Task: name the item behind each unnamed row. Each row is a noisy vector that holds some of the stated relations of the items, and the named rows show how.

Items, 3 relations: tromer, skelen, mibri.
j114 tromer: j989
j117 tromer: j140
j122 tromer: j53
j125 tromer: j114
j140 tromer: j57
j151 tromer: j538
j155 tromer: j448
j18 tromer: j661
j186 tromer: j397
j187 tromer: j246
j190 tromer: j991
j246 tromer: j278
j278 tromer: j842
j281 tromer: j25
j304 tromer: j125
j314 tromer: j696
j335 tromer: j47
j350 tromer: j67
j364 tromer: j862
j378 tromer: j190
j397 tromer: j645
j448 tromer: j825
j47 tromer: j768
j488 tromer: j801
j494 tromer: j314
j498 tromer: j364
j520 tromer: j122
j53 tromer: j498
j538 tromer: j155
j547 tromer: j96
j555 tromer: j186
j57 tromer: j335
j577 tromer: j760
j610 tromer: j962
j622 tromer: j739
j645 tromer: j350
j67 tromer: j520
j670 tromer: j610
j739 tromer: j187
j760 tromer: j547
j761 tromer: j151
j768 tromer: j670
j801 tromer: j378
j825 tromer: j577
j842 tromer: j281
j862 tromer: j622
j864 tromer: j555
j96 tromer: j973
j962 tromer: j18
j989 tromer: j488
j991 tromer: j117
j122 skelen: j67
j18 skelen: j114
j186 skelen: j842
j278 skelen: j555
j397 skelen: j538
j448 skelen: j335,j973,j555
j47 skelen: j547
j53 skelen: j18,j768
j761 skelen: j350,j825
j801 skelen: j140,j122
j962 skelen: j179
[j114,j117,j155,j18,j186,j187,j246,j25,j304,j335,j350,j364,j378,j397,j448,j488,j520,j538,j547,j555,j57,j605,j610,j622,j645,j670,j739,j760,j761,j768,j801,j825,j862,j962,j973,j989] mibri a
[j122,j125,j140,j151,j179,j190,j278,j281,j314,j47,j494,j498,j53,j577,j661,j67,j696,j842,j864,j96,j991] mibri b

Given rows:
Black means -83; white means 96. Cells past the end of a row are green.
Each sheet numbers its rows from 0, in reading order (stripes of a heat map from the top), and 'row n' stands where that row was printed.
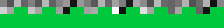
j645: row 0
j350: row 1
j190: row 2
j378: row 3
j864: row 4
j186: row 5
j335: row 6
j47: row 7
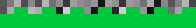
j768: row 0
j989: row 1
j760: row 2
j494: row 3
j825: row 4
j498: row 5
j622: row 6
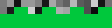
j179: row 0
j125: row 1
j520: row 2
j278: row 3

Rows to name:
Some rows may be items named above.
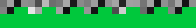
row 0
j140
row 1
j555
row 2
j53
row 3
j991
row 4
j761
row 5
j696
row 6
j140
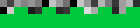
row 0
j973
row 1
j96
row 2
j577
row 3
j304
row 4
j25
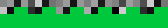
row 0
j67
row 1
j661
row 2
j991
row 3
j122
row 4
j973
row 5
j661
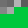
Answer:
j117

